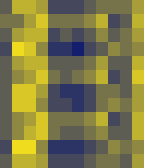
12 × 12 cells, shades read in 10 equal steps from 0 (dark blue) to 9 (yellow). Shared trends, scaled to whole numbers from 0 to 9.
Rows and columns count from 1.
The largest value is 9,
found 3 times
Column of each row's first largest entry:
2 4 3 2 3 4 2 2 4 4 2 2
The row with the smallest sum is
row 4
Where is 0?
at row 4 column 7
